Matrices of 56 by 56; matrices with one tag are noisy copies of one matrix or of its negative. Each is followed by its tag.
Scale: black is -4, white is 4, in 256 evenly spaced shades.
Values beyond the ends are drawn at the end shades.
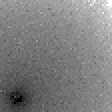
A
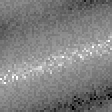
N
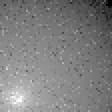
A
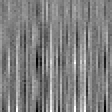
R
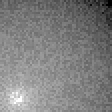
A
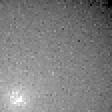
A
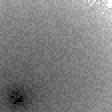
A
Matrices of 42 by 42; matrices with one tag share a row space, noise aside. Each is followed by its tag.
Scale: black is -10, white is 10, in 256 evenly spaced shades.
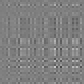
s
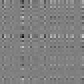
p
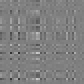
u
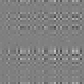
s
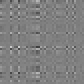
u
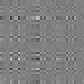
u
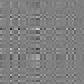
u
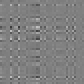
u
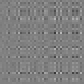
s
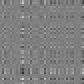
p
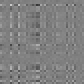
u
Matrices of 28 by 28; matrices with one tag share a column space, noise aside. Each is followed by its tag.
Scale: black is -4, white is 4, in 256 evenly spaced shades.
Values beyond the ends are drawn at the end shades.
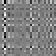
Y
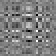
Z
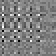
Z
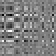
Z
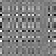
Z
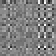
Y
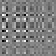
Z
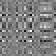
Z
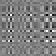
Z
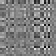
Y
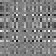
Z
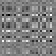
Z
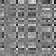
Y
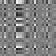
Y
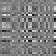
Z
